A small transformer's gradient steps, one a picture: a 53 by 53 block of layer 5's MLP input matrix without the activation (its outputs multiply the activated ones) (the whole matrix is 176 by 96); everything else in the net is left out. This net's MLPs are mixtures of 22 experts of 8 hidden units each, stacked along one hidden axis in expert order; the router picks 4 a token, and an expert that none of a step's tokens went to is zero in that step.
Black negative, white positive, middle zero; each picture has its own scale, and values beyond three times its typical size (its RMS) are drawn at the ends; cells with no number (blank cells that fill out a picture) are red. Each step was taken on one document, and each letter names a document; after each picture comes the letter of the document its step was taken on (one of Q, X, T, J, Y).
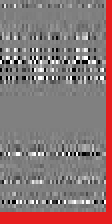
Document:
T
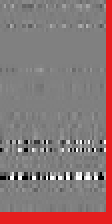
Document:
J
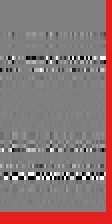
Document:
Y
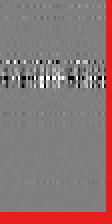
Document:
T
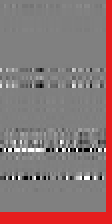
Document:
J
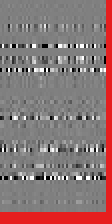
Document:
Y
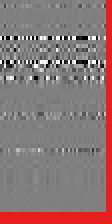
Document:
T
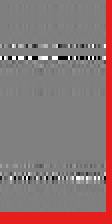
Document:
Y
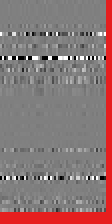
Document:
Y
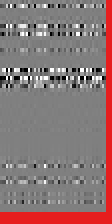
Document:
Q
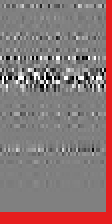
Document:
T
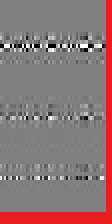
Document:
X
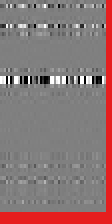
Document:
Q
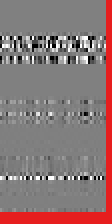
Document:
X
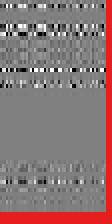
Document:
Q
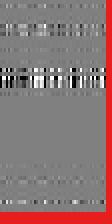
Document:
Q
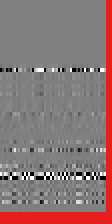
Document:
Y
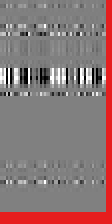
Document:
Q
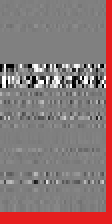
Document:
T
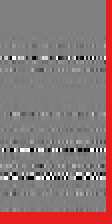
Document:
Y
